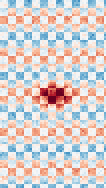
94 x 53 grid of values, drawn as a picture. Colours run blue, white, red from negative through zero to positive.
No seam splits the table. One bump rises in the centre. Stripes running across repeat 5 times from top to bottom. No overall slope runs across the table. No lone cell stands out from its neighbours. The ninth with the highest average is the centre.
